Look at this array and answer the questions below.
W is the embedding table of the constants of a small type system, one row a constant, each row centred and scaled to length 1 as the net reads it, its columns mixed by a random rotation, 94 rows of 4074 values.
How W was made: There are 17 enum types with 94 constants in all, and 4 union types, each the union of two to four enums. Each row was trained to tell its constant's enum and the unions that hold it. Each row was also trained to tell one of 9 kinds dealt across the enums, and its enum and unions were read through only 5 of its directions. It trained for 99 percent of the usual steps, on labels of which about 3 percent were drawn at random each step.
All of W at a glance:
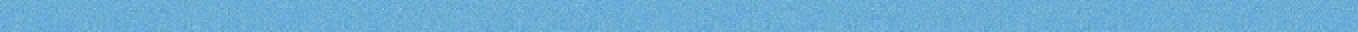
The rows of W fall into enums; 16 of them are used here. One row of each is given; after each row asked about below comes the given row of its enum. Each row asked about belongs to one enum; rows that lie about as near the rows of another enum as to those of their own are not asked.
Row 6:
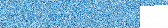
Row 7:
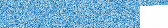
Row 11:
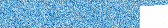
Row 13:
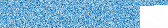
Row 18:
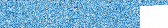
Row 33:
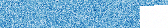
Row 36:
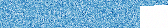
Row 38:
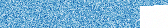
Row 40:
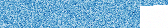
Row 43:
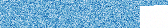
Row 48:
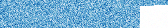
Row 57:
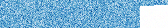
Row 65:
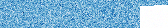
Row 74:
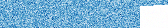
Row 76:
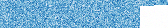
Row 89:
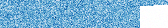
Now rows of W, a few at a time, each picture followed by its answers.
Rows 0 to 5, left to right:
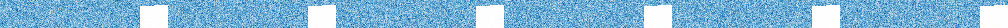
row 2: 18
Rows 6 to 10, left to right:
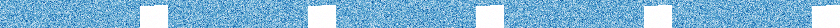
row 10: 33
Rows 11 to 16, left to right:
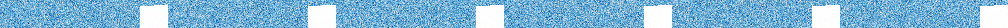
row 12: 13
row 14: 74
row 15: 40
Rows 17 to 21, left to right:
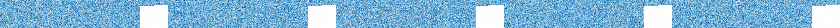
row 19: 13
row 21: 74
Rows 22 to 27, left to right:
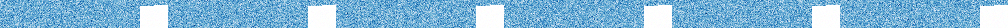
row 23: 11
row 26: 38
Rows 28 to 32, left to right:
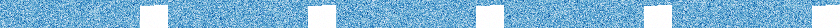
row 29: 38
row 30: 18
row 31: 38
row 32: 11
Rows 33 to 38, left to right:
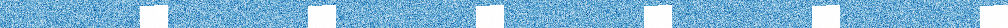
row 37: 18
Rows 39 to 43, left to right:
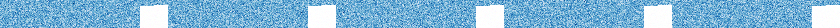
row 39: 74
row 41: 13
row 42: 89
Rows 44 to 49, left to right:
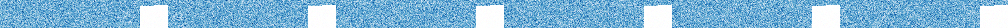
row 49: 6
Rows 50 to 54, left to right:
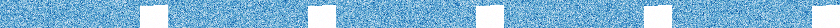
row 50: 11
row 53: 33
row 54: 7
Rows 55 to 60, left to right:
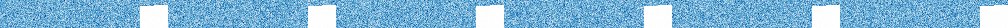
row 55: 38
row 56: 76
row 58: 18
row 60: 36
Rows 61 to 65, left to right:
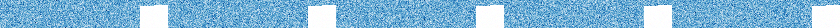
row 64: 13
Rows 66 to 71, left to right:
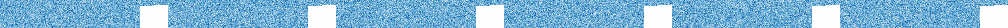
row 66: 7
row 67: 36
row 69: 74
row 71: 36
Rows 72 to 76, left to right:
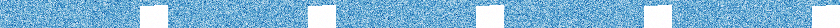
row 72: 76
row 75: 11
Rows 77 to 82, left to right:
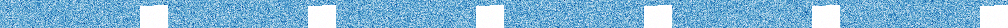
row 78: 76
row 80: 18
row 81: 7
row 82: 6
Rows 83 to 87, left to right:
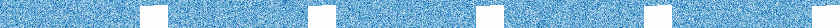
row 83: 7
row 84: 13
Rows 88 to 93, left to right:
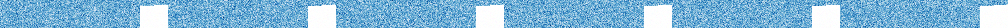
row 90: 11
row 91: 7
